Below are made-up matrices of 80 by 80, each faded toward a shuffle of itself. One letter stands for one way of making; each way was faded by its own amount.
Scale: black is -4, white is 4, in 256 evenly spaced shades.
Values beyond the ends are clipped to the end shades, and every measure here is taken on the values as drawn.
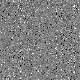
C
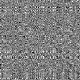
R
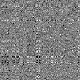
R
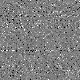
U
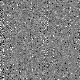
C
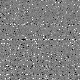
U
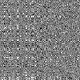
R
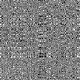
R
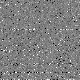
U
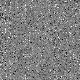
C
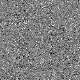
C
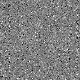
C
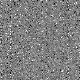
C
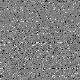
U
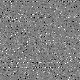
U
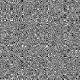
R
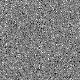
C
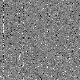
C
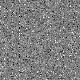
C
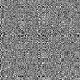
R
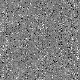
C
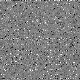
U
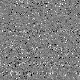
U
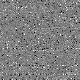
U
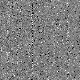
C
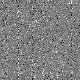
C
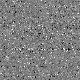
U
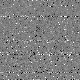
U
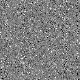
C
